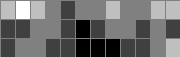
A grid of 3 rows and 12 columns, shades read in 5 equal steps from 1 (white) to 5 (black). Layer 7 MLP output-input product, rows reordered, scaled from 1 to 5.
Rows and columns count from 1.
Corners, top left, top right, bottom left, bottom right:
2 2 4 2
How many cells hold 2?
6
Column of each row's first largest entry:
5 6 6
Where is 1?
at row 1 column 2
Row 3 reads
4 3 3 4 4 5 5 5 4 4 3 2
